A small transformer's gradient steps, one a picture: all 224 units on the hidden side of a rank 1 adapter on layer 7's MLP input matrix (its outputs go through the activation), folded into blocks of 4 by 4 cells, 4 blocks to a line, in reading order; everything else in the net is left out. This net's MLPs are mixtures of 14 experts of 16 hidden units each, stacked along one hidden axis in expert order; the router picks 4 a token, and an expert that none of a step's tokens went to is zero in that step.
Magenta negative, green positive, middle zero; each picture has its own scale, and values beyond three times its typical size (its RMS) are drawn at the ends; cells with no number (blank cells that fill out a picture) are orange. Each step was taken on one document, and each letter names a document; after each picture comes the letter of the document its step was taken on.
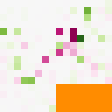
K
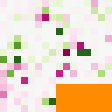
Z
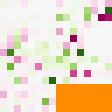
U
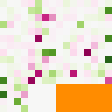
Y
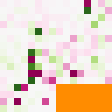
Y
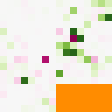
K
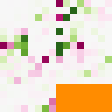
U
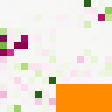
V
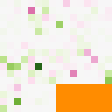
Y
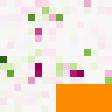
Y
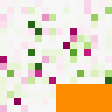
Y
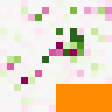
K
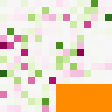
U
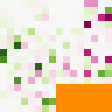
V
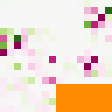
V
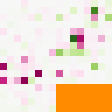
K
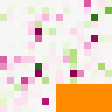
Y
